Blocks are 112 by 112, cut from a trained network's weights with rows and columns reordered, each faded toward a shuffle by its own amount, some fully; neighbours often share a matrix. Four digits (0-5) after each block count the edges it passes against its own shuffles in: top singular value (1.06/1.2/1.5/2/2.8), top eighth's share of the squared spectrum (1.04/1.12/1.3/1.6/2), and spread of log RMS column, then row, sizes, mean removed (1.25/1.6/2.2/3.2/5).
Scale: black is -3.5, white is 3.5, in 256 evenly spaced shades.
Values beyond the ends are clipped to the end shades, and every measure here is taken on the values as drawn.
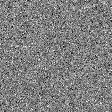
0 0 0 0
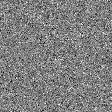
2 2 0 0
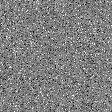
0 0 0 0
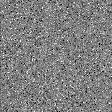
0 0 0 0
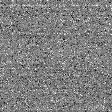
2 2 1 1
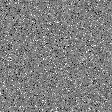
0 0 0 0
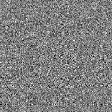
3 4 1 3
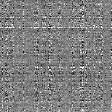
4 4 4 2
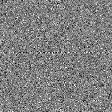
3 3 0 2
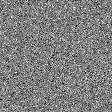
0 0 0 0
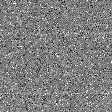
1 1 0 0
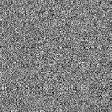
3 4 1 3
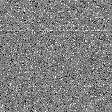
1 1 0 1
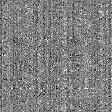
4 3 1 3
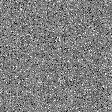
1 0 0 0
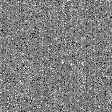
2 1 0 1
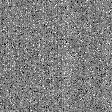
2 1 0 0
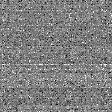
3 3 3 1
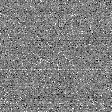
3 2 1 1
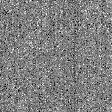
2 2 0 1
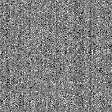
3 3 0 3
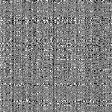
4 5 1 4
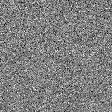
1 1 0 0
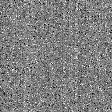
2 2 0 1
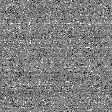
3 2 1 1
